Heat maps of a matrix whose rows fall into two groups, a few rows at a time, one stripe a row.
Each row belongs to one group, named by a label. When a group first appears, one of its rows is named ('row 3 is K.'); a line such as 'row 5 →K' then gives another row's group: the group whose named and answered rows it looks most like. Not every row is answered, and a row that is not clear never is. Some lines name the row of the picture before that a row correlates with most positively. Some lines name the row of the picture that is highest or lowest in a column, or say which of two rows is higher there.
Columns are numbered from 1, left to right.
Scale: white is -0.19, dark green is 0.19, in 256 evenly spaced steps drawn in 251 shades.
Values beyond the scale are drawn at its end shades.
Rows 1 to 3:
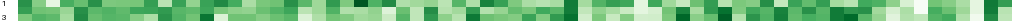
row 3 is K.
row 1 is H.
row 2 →K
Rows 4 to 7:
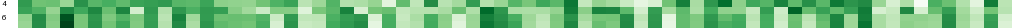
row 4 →K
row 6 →H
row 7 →H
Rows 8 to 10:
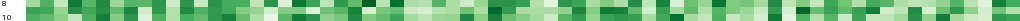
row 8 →H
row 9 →H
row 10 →H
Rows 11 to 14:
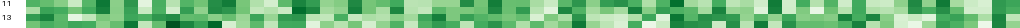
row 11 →H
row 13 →K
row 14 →K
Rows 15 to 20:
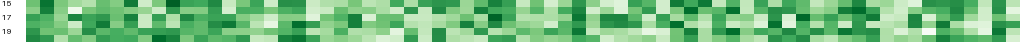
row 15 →K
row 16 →K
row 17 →H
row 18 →H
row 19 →K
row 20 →K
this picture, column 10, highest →20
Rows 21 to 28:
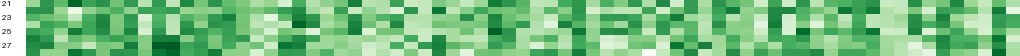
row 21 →H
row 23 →H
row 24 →H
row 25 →H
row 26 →K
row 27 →K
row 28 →K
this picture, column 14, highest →28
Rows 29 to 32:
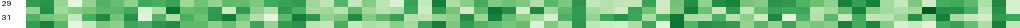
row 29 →K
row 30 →K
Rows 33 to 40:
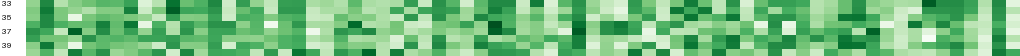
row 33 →K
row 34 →K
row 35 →K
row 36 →H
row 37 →H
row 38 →K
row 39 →K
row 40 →H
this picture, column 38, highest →38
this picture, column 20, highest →40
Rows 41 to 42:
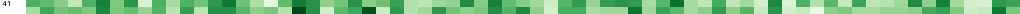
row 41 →H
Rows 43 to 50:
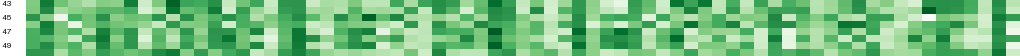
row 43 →K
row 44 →K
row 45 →H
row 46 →K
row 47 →H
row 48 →H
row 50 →K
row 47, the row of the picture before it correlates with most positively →42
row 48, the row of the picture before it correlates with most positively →41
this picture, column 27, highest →45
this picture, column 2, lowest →45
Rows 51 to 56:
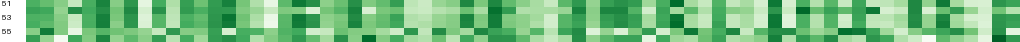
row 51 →H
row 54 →H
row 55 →K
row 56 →H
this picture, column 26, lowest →55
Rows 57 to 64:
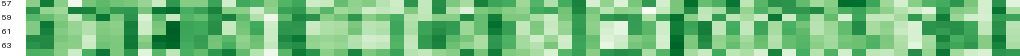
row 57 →K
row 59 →H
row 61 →K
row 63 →K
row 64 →H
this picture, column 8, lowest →57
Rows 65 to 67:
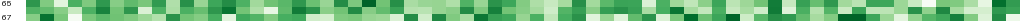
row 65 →H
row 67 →K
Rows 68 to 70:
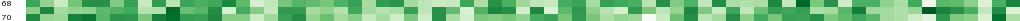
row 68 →H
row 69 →K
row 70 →K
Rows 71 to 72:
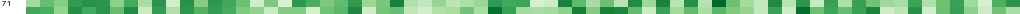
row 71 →H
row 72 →H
